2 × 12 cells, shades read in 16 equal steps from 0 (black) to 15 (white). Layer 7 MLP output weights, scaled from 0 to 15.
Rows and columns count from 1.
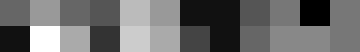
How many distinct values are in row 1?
7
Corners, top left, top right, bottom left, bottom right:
6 7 1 7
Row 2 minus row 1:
-5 6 4 -2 1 1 3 0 1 1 8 0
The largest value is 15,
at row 2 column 2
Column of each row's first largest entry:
5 2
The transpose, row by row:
6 1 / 9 15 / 6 10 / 5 3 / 11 12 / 9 10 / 1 4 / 1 1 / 5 6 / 7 8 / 0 8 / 7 7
